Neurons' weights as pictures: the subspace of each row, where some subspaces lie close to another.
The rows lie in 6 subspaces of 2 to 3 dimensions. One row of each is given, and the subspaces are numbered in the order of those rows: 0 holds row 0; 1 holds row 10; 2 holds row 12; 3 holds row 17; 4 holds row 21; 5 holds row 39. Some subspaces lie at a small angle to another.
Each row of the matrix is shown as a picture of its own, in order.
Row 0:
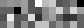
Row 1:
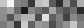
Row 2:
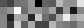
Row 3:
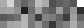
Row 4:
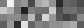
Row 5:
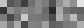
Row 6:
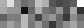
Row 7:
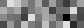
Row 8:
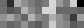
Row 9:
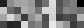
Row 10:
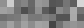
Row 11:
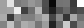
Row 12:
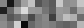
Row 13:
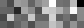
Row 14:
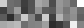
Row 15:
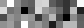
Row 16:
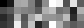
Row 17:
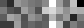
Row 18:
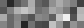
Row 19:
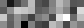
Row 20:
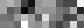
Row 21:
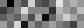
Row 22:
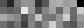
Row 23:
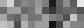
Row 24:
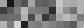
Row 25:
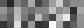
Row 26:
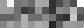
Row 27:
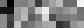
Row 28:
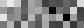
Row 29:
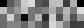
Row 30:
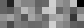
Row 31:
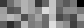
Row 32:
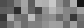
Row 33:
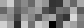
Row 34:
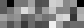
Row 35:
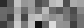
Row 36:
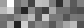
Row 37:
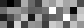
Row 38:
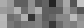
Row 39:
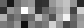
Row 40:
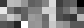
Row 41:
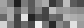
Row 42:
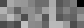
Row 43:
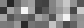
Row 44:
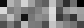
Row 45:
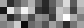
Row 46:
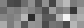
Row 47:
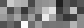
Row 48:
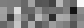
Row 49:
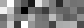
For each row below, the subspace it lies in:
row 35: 0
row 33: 3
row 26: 1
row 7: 3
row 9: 2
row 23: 3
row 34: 1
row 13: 3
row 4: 4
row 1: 4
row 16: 0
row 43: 5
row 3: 5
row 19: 1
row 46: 3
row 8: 1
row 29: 4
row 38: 0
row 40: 2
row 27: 2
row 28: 0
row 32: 0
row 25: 3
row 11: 3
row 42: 2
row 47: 4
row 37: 0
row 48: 3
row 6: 5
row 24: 4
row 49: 2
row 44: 4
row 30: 1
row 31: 2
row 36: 4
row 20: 2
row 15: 5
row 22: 5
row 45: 5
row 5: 4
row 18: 1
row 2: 0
